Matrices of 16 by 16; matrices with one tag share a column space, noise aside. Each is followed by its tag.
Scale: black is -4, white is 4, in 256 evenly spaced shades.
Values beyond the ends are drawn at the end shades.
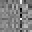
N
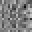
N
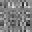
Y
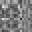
N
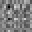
N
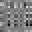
Y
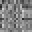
N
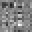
Y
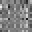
N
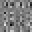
Y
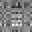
Y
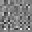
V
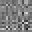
V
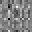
N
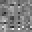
V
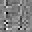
V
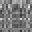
N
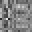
N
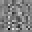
V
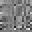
V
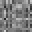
N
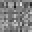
Y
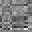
V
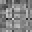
N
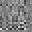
V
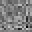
V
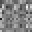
N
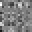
Y
